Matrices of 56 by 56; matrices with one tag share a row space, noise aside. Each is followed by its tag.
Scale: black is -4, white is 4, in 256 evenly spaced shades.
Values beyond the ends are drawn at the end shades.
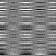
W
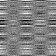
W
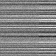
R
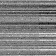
R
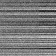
R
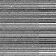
R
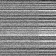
R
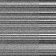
R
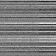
R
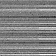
R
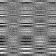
W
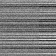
R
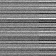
R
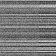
R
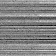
R
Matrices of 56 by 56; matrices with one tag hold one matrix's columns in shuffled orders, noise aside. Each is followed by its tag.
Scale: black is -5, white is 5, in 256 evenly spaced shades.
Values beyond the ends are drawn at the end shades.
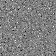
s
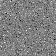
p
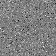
p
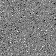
p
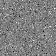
s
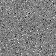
p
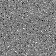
p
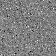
s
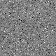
p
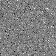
s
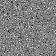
s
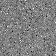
s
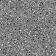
p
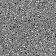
p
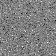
p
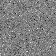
p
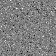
s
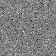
p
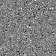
s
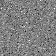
s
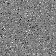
p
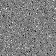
s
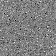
p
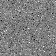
p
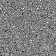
s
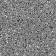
p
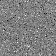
p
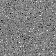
p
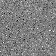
p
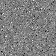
s
